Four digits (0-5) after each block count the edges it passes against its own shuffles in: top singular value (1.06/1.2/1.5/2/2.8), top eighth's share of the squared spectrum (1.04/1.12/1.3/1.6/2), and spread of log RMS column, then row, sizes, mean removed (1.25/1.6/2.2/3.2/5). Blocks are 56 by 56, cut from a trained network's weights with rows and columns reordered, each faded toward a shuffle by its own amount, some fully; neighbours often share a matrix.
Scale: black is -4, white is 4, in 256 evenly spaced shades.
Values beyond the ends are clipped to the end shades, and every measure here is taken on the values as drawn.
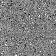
0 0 0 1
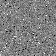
0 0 0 0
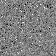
0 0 0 0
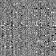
3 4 1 2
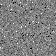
0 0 0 0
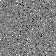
1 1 0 0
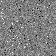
0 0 0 0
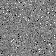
0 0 0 0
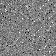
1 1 0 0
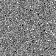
1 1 0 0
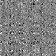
3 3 1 2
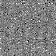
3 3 0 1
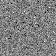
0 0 0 0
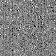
2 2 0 1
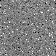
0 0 0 0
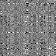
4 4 2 3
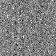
2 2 0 1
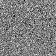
1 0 0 0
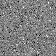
0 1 0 0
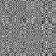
4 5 2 3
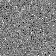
1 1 0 0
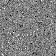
1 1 0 0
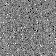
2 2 0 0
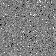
1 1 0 0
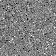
1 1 0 0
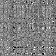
3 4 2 2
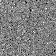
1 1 0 0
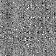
3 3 1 2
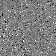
1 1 0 0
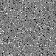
2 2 0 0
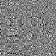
3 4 2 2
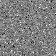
1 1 0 0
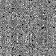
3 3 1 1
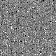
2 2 0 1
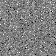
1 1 0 0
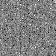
1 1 0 0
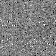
2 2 0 1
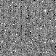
2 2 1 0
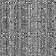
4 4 2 2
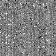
2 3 1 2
